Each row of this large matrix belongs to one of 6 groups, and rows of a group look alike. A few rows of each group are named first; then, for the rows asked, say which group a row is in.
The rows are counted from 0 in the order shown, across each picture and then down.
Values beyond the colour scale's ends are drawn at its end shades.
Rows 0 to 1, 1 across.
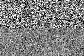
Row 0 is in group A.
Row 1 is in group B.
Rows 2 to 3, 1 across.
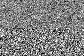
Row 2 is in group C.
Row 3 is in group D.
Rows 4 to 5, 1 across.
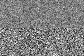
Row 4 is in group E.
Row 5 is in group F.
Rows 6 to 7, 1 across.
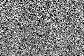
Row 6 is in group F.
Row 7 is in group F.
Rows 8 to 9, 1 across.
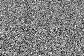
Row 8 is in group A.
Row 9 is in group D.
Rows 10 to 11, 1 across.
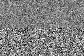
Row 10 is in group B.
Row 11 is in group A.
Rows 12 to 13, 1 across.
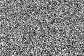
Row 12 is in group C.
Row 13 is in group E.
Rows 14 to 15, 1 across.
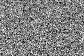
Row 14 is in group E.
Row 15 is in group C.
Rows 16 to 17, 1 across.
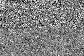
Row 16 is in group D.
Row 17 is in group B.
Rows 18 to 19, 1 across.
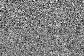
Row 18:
D
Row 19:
B
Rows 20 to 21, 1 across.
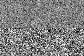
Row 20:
E
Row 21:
B
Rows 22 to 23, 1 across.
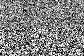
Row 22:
E
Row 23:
A
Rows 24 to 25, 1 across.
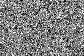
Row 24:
C
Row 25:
B
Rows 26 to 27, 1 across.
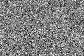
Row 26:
B
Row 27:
A
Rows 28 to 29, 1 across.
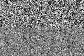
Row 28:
B
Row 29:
E
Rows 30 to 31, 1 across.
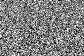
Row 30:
A
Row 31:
F
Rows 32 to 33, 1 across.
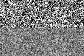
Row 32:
B
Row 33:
B
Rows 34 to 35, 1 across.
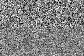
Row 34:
E
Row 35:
A
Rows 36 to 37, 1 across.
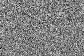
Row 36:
C
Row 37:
D
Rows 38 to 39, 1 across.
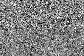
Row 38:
C
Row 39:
B
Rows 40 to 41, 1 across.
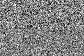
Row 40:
C
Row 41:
E
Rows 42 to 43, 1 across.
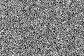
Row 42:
E
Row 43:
F
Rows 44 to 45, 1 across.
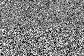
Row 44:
F
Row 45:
C
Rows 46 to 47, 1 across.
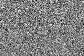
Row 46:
D
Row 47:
B
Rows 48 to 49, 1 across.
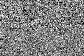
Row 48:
E
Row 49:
D
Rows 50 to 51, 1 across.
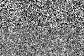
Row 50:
F
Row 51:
B
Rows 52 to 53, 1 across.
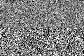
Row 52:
D
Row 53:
F
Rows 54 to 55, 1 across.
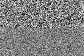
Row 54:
C
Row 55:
C
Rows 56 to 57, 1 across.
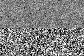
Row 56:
A
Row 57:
B
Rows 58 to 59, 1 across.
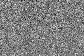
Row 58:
F
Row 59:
A
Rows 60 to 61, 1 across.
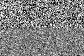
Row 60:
E
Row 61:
F
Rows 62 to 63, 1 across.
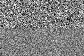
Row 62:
C
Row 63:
D
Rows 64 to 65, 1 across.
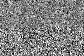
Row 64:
B
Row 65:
E
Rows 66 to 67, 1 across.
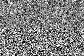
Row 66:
B
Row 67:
C
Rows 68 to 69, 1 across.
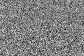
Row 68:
E
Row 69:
C
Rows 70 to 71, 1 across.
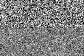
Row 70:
E
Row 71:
B
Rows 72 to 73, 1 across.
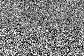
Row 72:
F
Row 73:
C
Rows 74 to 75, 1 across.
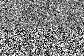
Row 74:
F
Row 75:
A
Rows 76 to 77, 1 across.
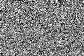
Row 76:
D
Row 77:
C
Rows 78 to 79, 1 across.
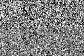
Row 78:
E
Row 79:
E
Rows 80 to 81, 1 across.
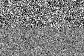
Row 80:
B
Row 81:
E
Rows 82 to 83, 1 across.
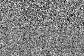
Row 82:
F
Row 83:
E
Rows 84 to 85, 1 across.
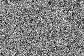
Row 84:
B
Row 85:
C
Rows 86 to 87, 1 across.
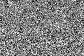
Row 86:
B
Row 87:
C
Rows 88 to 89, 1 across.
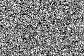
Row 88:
C
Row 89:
E
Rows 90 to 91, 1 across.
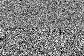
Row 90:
C
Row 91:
D
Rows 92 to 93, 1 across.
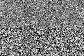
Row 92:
A
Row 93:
F
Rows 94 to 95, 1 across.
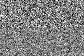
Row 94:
E
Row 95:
C
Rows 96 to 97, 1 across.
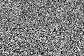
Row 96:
F
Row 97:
D
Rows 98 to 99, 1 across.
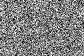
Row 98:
A
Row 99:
C
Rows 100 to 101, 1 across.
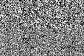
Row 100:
E
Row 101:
E
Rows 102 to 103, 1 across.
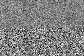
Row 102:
E
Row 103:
A
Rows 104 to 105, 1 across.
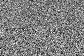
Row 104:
F
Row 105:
D
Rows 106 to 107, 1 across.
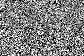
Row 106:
D
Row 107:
F
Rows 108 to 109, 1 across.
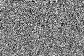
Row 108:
D
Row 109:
A
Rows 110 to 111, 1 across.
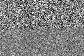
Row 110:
A
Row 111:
F
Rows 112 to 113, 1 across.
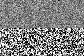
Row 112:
A
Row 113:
E
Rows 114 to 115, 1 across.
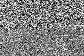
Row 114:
C
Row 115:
B
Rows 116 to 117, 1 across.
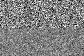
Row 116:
A
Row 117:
B
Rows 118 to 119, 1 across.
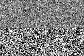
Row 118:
E
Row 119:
B
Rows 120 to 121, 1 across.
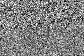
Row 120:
C
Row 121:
F
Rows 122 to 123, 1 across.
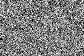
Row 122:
B
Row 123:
D
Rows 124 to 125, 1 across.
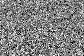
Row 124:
C
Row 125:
A
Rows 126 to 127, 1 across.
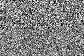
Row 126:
D
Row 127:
F
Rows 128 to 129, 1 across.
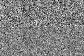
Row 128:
E
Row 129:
E
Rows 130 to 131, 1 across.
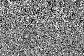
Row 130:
B
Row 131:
E
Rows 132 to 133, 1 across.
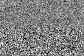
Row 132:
C
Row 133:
E
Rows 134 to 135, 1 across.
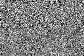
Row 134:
D
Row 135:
B
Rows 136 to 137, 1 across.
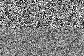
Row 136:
A
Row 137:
C
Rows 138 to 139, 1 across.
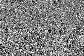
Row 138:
D
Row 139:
B
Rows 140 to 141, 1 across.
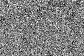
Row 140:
B
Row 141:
E
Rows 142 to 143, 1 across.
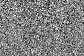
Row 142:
F
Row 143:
E
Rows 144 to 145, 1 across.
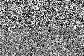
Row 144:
A
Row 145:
B
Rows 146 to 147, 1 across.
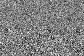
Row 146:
C
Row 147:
B
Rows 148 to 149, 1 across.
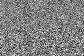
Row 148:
A
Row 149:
A
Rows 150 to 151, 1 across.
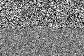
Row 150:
F
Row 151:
A
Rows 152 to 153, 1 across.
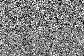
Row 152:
A
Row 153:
A
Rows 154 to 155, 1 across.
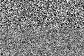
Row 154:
F
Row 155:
C
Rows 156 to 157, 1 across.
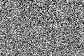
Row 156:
F
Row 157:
C
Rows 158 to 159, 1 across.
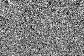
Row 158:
B
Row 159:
F
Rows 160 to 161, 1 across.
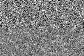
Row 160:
A
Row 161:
B
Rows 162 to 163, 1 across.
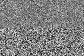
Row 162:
F
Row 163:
C
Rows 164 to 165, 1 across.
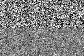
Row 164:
A
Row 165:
A
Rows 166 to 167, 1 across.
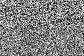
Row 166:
C
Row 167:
F
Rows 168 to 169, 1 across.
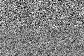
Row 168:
A
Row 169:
C
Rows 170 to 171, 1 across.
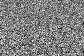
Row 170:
A
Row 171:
A
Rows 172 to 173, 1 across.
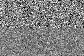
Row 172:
A
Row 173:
F
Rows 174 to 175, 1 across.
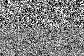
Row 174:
B
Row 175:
C
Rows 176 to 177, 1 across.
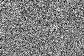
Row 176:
F
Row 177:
D
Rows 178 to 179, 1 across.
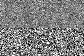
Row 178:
A
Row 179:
F
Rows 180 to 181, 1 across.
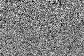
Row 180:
D
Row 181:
C
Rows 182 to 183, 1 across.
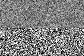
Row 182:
F
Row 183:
D
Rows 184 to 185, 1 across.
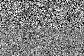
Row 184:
F
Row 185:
E
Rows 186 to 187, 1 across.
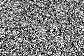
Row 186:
F
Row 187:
D
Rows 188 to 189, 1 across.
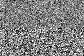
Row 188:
D
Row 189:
A
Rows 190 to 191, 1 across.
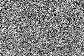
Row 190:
F
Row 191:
C
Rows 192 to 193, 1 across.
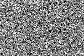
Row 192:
C
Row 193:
C
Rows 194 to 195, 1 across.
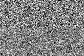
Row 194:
A
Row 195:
C
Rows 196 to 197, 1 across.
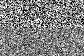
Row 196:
E
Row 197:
A
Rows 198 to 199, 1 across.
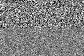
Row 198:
D
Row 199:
A
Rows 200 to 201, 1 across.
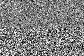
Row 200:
F
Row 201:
C
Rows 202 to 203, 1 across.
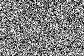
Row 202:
F
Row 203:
C
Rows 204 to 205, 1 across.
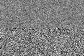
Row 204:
E
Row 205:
D
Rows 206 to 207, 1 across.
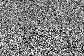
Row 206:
F
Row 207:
E
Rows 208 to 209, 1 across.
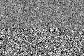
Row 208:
E
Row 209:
D
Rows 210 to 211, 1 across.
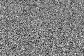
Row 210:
E
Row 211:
A
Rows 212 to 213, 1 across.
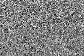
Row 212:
C
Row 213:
B
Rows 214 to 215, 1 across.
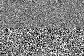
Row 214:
D
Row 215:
B
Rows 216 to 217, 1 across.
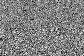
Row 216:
E
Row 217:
D
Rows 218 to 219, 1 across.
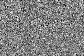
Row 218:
E
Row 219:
A
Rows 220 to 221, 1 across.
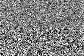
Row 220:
C
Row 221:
C
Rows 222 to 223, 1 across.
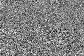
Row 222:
D
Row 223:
C
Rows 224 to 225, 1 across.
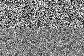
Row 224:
A
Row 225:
C
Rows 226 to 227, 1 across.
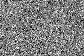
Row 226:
B
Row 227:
D
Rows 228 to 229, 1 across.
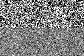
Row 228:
B
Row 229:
F
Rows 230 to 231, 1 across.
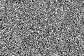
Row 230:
D
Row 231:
F
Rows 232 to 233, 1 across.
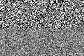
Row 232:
D
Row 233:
A
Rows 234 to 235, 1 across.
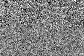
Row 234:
B
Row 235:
C
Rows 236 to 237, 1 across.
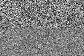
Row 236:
F
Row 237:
F
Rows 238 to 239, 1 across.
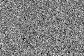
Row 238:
F
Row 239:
E
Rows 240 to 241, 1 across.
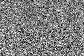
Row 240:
F
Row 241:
C
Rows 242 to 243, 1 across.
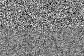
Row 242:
C
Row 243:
A
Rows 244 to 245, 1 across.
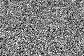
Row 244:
B
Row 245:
D
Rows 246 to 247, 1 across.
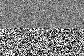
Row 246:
A
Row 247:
C
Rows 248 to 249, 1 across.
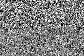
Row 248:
D
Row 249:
B
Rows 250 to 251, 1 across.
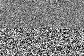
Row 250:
D
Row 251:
C
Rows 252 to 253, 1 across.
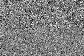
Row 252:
B
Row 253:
D
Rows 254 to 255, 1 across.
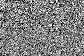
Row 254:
D
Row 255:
D
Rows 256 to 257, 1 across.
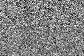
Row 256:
A
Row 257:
F
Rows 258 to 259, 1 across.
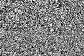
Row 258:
D
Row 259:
D
